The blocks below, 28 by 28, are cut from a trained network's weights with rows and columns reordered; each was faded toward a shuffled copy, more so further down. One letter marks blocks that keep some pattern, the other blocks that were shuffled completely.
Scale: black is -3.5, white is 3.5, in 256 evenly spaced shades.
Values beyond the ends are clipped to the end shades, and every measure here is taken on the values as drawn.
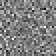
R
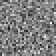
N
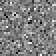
N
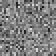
R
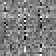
R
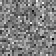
N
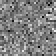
N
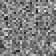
R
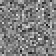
R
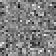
R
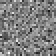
N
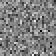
N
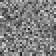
N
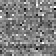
R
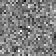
N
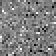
N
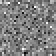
N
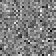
R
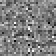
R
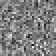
R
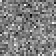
N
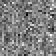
R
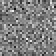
R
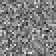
N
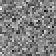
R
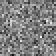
N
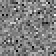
N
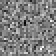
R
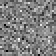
N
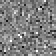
N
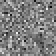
R
